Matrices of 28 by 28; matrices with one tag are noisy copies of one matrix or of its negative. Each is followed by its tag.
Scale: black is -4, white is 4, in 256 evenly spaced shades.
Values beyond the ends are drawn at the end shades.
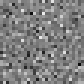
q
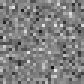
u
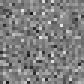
q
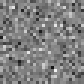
u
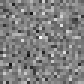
q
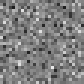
u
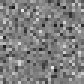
u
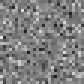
u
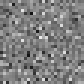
q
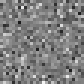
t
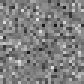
u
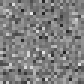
q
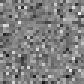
t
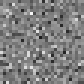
q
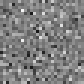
q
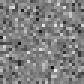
u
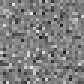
q
